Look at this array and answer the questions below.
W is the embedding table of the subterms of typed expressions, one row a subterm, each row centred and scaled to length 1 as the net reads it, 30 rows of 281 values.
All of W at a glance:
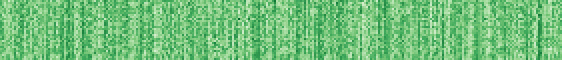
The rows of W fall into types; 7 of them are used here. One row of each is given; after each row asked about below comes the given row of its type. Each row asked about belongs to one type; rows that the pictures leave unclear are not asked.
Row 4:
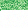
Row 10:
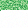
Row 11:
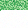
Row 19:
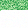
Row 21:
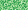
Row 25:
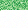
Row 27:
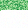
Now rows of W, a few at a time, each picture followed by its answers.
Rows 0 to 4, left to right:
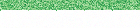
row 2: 10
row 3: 25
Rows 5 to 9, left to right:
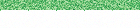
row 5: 21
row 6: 4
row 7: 11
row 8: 10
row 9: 25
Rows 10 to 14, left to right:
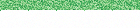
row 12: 11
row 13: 19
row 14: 25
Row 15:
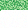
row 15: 11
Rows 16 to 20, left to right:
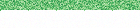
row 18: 21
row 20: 27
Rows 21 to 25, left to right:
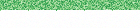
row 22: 27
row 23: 11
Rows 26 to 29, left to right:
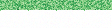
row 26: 25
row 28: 27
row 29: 27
